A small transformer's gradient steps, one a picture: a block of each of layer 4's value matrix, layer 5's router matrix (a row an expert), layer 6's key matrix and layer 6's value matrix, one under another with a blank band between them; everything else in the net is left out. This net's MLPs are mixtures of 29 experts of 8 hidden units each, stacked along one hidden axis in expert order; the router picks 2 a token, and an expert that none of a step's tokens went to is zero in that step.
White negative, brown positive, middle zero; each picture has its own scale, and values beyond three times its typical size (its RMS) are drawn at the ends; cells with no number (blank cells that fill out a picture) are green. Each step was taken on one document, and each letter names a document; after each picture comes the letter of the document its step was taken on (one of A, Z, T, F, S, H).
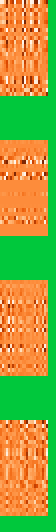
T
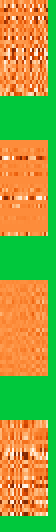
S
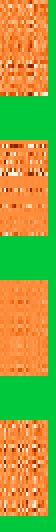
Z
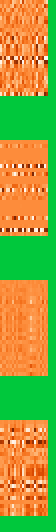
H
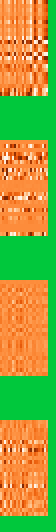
Z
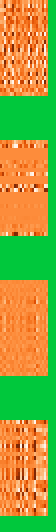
H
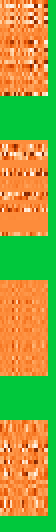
Z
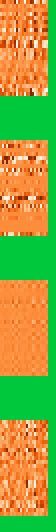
Z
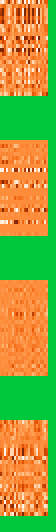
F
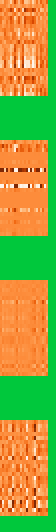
F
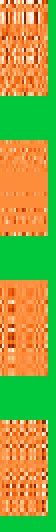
T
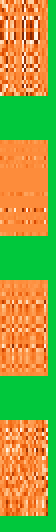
T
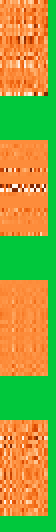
F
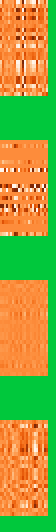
F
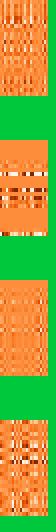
S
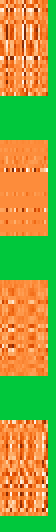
T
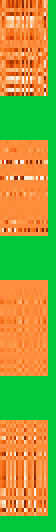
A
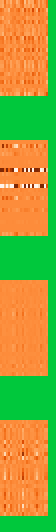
F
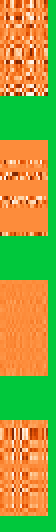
S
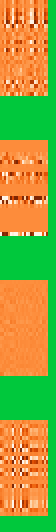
S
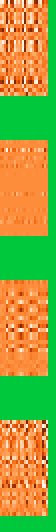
T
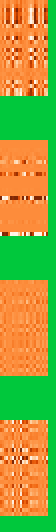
S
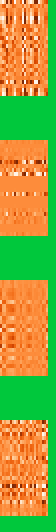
T
